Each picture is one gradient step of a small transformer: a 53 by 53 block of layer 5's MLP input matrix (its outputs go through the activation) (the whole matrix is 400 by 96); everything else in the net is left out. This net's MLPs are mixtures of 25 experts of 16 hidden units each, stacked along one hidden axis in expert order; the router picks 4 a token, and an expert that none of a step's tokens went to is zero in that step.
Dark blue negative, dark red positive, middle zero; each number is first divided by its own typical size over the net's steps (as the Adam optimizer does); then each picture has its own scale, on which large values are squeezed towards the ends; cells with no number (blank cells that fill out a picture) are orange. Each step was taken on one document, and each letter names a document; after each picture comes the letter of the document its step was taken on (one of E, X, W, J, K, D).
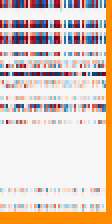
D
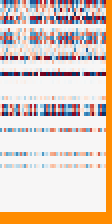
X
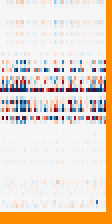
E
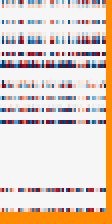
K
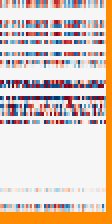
D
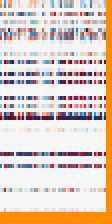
X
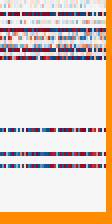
X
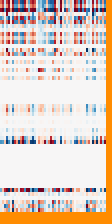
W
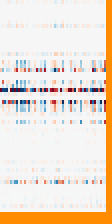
E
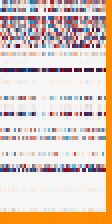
X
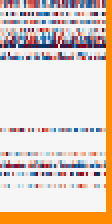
X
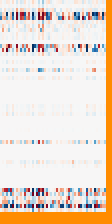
W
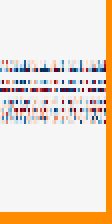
E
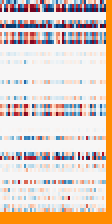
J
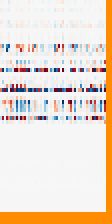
E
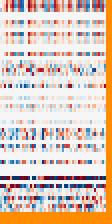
K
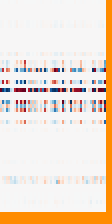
E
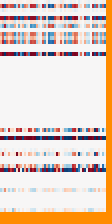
J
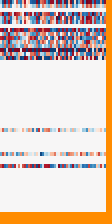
X
